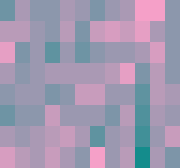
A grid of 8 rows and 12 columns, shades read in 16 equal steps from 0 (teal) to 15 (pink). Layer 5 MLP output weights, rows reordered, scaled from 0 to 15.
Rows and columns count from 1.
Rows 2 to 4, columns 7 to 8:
12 13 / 8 9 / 10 11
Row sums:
115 126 107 118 109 102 110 116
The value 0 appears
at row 8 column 10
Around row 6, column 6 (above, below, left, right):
12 10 9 9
